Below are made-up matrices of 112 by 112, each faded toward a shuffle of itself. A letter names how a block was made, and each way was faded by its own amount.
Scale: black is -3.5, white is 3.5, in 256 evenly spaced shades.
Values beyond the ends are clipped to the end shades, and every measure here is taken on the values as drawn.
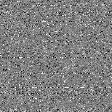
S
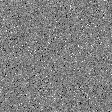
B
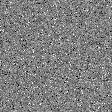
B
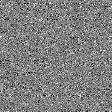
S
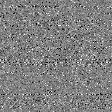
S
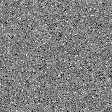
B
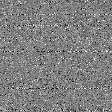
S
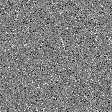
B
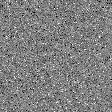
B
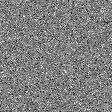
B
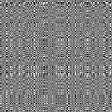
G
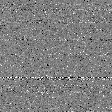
S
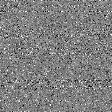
S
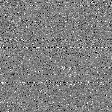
S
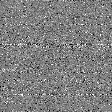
S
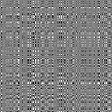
G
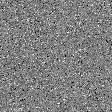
B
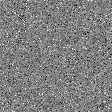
B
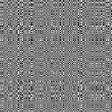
G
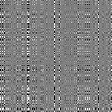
G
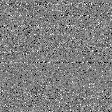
S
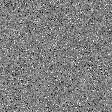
B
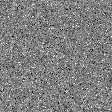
B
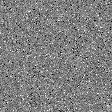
B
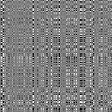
G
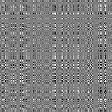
G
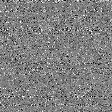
S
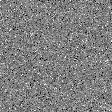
B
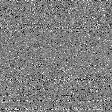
S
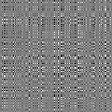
G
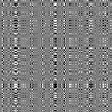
G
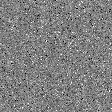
B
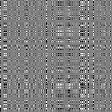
G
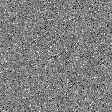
B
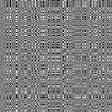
G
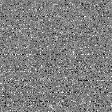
S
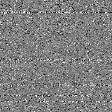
S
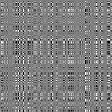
G
